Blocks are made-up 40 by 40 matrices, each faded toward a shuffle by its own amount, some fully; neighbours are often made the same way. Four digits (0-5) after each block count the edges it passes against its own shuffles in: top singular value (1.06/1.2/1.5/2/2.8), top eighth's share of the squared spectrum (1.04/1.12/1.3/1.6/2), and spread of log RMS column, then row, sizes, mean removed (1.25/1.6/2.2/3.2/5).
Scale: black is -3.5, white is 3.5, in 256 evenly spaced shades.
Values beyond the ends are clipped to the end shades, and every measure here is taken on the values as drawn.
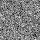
0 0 0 0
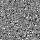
0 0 0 0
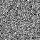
0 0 0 0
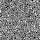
0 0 0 0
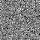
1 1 0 2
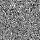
0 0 0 0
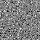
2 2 0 2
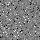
0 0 0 0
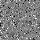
2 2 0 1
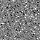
2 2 0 0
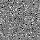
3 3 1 1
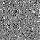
3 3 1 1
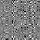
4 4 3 2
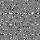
3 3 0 1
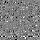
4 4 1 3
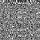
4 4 2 2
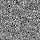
2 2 0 0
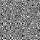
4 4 2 2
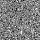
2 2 0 0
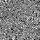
1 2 0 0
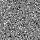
1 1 0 0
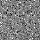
3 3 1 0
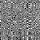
4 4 2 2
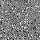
3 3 1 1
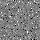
1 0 0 0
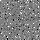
2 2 0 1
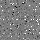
2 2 0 1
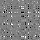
4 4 2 2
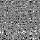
3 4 2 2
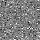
2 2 0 0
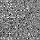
3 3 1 1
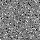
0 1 0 0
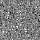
2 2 0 0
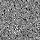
2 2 0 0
